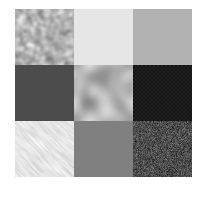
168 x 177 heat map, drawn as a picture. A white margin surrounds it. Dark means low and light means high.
The table splits into 3 rows of 3 panels. Panel 1,1: high, blotchy. Panel 1,2: very high, flat. Panel 1,3: high, flat. Panel 2,1: low, flat. Panel 2,2: high, smooth. Panel 2,3: very low, checkered, faint in contrast. Panel 3,1: very high, slanting down to the right, faint in contrast. Panel 3,2: middling, flat. Panel 3,3: low, fine-grained.
